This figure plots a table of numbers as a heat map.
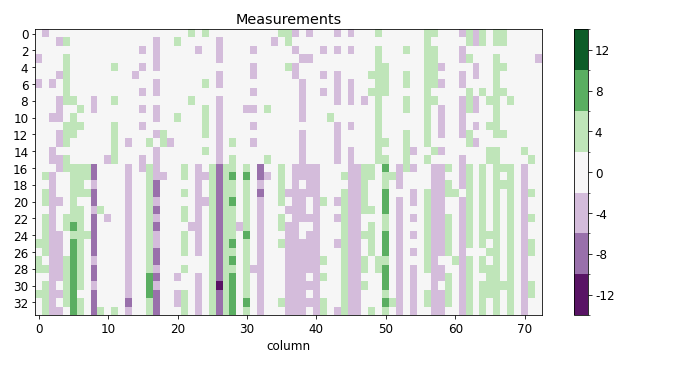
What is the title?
Measurements
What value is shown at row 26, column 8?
-8
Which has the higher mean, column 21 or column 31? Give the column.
21
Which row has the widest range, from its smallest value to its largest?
30
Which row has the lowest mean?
2
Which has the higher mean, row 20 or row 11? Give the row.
11
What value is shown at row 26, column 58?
-4
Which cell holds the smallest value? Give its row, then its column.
30, 26
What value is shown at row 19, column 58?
-4
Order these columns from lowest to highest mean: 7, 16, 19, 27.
19, 7, 27, 16
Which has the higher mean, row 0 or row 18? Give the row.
0
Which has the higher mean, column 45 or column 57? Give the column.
57
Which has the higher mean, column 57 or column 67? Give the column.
67
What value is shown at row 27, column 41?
4
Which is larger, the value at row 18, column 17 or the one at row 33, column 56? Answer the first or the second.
the second
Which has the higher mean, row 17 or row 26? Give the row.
17
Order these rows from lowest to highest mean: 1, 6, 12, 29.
29, 6, 1, 12
